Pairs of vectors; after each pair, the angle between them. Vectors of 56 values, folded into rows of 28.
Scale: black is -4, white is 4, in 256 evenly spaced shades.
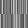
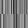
nearly opposite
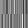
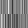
orthogonal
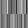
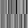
nearly parallel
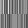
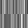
orthogonal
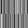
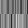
orthogonal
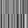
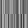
nearly parallel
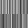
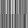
partly aligned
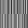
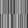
partly aligned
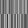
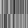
partly opposed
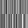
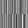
nearly parallel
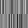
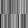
orthogonal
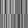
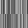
nearly opposite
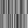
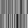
nearly parallel
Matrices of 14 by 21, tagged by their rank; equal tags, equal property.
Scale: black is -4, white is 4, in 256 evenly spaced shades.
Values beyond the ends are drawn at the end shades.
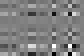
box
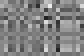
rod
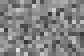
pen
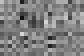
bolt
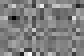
bolt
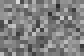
pen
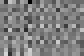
bolt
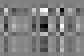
box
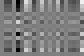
box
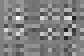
rod
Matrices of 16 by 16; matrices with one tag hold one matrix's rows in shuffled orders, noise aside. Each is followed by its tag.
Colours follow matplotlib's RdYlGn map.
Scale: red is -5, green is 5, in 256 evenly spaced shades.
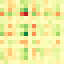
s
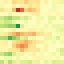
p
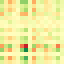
s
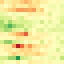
p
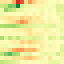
p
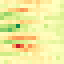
p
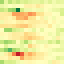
p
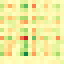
s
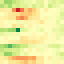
p
